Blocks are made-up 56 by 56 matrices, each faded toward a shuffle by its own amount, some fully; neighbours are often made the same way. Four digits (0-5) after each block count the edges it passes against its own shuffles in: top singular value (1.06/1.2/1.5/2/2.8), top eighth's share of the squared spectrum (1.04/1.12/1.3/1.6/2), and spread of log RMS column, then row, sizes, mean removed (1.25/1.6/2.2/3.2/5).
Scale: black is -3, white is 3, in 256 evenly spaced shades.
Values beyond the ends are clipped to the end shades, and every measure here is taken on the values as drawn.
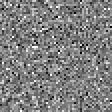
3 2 1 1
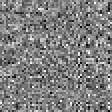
4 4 2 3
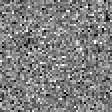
1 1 0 0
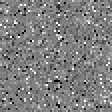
2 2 1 0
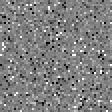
1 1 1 0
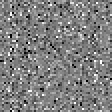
3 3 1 1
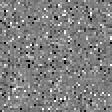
1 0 0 0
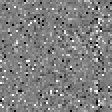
3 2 0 1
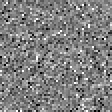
0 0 0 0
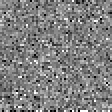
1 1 0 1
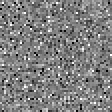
0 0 0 0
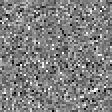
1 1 0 1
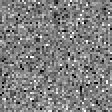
0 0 0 0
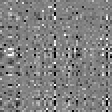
4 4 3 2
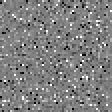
1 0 0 0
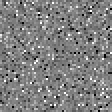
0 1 0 0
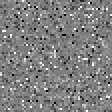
1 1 0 1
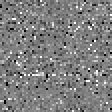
2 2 0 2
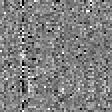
4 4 2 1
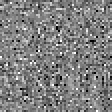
3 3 2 1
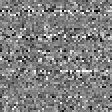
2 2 0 3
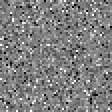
0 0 0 0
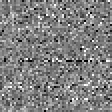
2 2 0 2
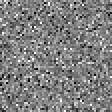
0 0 0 0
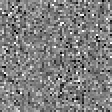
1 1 2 0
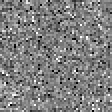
0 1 1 0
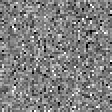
0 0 2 0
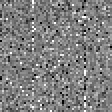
2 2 2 0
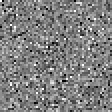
0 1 1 0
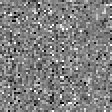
1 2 3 0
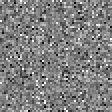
0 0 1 0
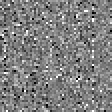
1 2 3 0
